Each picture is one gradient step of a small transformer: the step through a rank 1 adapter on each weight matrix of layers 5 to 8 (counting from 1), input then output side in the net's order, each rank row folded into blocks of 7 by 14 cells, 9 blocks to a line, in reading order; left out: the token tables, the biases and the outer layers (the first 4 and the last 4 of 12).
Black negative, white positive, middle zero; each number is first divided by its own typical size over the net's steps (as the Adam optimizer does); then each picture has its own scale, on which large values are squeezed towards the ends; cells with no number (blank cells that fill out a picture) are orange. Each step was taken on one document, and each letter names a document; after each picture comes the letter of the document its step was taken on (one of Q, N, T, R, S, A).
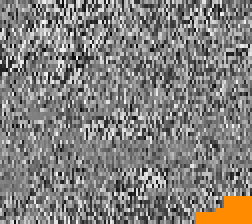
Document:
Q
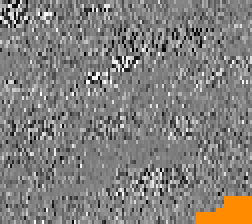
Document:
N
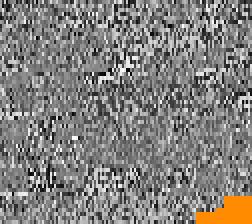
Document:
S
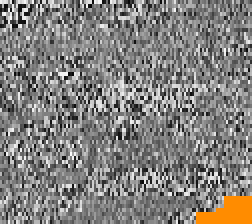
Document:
S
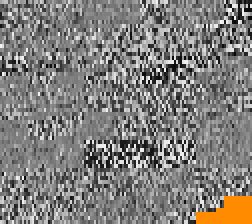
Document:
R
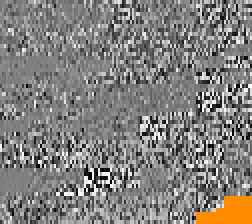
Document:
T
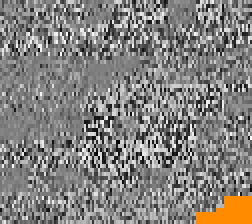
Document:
T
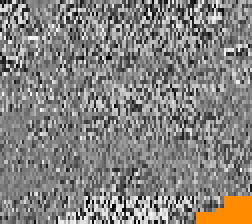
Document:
S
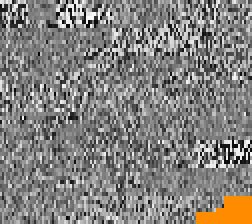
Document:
S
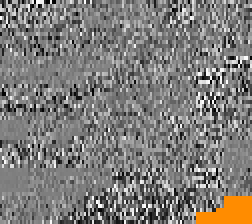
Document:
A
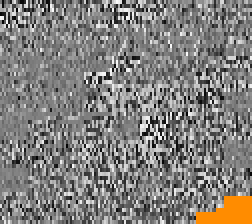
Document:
T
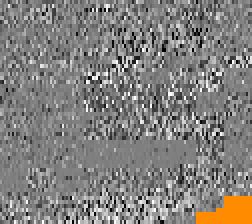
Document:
N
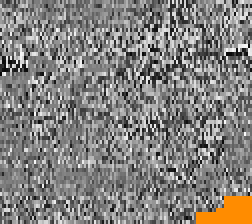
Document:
Q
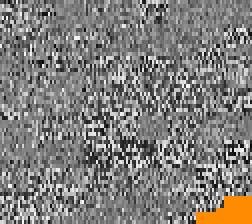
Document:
R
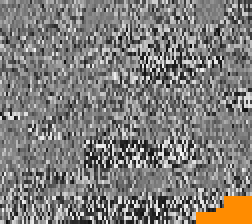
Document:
R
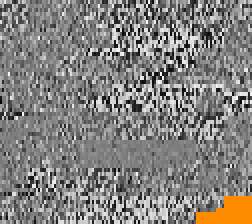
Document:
S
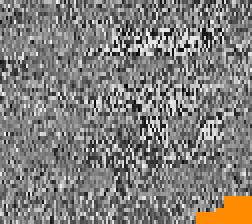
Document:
S
